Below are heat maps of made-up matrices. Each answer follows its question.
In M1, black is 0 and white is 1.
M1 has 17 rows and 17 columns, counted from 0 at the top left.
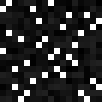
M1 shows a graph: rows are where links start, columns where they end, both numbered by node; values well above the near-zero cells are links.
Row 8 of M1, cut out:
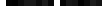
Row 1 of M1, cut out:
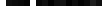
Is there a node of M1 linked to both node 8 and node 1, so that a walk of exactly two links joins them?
yes
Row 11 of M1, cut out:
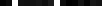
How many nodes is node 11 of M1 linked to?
2
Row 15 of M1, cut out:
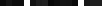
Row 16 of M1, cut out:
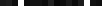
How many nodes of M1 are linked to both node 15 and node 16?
0
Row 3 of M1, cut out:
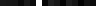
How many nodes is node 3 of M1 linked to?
2
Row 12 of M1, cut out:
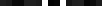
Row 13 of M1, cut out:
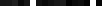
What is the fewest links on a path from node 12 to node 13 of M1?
4
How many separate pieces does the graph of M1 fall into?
1
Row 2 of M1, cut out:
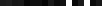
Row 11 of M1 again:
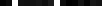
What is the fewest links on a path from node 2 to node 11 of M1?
1
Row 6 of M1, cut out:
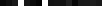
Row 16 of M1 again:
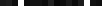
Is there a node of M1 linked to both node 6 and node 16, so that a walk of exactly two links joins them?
yes
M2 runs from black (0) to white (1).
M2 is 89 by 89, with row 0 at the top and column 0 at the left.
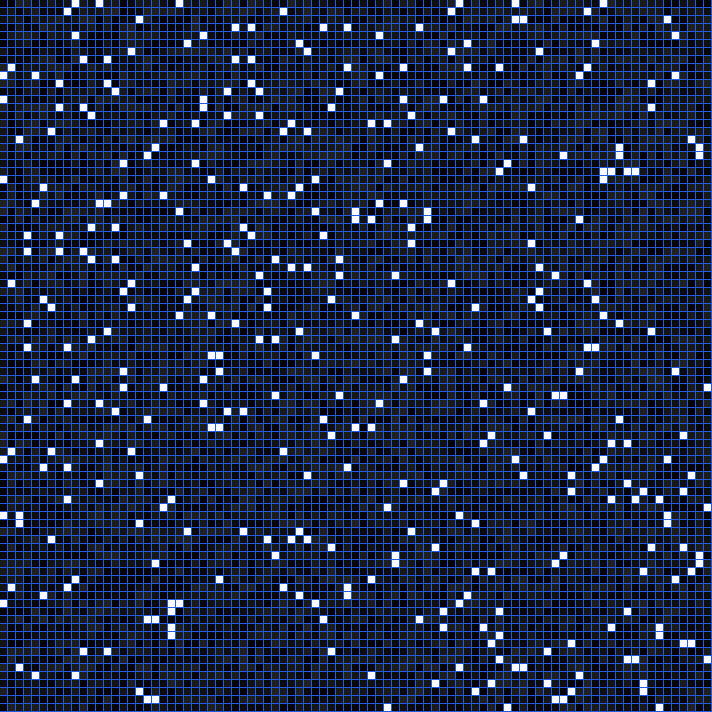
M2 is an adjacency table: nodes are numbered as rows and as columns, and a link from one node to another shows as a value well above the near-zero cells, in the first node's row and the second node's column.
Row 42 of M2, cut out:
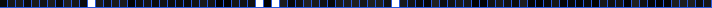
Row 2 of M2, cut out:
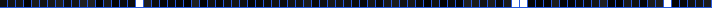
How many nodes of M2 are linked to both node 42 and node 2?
0
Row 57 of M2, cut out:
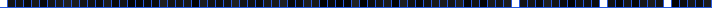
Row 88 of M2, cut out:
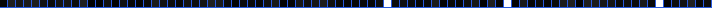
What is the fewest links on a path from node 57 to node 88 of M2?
5
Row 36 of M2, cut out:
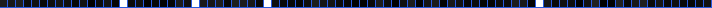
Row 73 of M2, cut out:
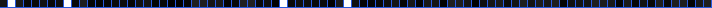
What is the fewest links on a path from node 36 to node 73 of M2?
5
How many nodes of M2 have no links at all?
1
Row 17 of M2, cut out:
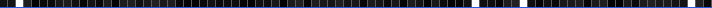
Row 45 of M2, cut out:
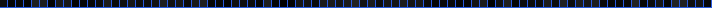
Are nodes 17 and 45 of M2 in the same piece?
no
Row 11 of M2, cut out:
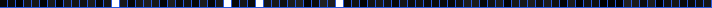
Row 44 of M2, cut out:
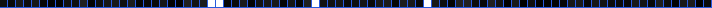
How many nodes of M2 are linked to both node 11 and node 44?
0
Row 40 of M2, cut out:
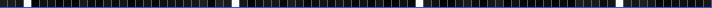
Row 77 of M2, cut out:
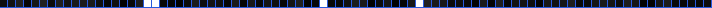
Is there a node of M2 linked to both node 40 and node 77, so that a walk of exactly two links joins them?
yes
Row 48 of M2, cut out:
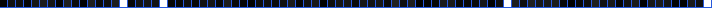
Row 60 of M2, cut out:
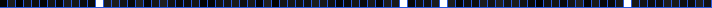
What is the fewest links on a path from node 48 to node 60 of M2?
4
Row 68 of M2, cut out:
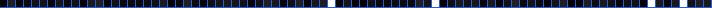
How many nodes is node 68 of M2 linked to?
4
